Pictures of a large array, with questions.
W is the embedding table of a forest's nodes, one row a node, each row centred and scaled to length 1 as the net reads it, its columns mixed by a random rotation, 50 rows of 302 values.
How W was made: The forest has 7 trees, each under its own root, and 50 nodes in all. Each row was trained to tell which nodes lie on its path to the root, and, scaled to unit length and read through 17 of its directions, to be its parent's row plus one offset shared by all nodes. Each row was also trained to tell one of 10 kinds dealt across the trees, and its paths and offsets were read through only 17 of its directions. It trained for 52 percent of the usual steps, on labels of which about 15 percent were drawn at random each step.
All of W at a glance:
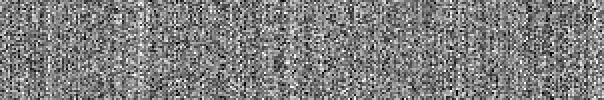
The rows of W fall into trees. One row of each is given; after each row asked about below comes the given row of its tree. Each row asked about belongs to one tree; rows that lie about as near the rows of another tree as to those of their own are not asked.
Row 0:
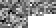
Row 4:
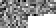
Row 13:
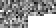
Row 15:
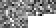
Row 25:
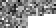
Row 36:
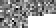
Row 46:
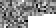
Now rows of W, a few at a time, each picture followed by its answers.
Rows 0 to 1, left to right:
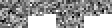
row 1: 13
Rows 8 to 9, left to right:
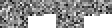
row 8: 0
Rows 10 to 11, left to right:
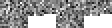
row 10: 0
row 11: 0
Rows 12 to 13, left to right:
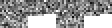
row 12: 4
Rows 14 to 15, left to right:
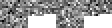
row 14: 0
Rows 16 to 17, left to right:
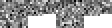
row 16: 46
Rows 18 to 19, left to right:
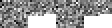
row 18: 46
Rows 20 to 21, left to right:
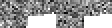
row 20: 4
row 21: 46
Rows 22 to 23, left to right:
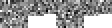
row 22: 13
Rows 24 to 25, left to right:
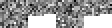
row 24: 46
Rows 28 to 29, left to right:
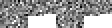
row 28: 0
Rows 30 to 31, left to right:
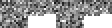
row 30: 46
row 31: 4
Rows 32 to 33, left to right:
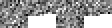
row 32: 0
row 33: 0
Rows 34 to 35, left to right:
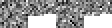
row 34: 46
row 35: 46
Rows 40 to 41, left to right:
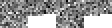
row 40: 4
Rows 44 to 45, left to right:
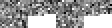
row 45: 25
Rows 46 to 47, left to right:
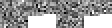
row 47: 46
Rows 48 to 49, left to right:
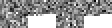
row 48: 0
